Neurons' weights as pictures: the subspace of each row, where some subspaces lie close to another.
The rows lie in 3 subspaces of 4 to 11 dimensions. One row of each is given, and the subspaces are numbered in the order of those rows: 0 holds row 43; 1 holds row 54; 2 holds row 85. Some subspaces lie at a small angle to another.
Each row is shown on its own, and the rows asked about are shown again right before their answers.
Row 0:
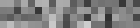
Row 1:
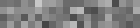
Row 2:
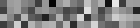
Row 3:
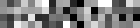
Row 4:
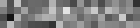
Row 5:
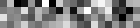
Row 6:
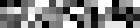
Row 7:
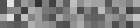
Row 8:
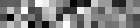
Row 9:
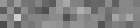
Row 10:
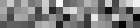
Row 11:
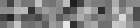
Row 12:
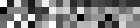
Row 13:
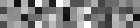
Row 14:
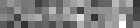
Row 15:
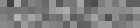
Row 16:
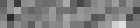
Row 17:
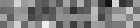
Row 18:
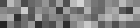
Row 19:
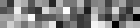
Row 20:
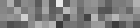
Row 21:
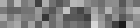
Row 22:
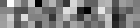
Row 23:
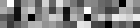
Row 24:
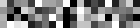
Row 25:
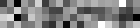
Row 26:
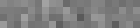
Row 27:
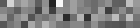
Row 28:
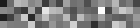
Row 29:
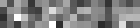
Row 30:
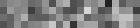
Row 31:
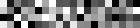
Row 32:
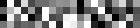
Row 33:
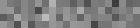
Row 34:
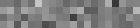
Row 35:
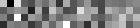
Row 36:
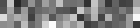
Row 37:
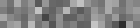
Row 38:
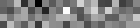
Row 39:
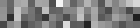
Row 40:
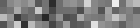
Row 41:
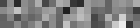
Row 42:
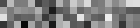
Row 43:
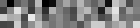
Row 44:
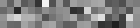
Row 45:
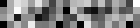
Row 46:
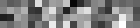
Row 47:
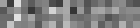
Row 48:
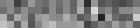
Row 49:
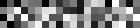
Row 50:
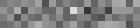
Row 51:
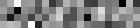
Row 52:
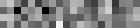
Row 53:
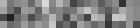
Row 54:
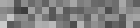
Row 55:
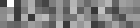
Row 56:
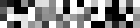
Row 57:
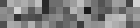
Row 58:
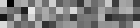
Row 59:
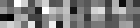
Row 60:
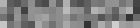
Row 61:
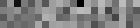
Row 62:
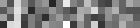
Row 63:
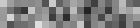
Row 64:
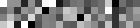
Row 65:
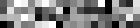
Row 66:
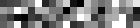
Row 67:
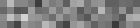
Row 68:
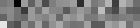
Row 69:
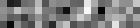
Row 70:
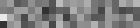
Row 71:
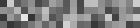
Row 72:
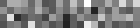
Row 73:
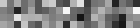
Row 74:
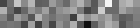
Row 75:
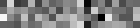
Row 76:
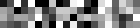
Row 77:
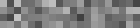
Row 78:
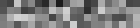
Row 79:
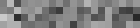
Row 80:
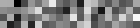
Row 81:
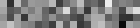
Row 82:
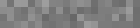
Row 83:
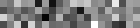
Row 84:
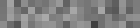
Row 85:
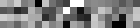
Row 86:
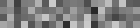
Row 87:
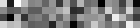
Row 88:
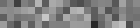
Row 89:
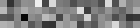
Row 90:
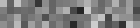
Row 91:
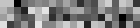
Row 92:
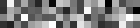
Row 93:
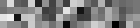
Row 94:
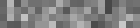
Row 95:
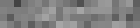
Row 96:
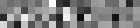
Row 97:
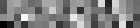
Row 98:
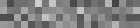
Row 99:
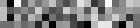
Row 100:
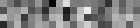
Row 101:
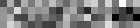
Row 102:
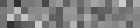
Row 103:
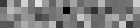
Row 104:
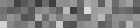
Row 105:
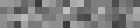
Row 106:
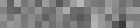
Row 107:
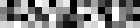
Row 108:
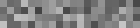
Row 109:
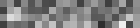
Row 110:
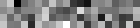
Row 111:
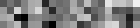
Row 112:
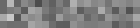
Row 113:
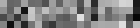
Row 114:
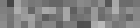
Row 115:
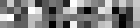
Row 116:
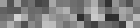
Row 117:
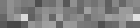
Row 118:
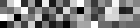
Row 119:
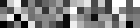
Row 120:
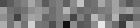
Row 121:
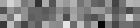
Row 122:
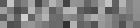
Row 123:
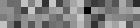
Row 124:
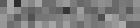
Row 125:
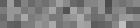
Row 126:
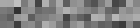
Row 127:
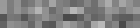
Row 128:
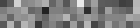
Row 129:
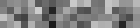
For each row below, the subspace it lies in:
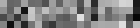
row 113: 1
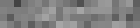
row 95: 1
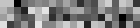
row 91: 1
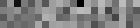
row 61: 1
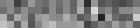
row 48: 1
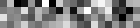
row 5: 1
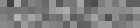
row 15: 0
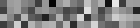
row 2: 2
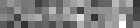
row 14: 1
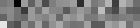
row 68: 1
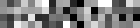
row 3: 1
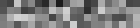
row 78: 0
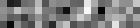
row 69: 0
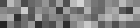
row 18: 1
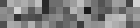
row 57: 1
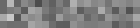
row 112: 2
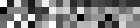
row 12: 0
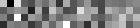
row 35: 0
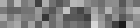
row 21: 2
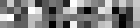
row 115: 2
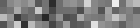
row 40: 2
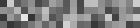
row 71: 0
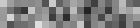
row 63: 1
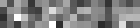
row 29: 0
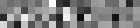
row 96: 0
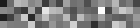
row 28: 0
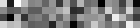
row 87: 1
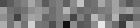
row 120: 0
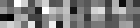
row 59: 0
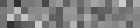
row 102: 0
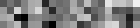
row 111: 2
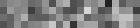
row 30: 2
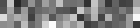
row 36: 1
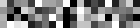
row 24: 0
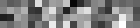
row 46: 2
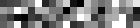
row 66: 2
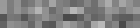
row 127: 1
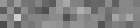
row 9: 0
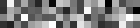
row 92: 2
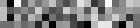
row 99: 0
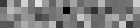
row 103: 1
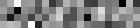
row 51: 0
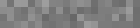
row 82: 1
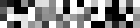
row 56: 1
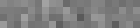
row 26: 0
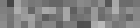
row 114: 0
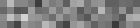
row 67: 2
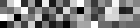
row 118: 1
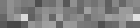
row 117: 0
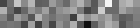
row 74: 0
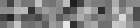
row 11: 2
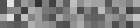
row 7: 2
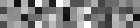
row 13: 0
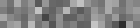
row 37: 2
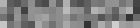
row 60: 1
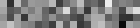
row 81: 2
